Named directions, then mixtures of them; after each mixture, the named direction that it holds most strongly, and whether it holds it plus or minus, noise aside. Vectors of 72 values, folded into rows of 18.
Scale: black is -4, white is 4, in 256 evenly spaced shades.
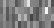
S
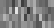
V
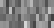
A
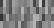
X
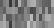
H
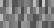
X, minus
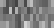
A, plus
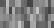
A, minus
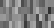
A, minus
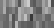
S, plus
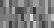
H, plus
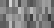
H, minus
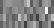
S, plus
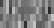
A, minus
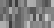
H, plus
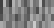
X, plus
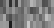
H, plus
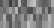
H, plus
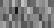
V, minus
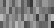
A, minus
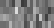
V, plus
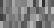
X, plus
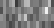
S, plus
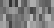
H, plus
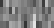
A, minus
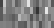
S, plus
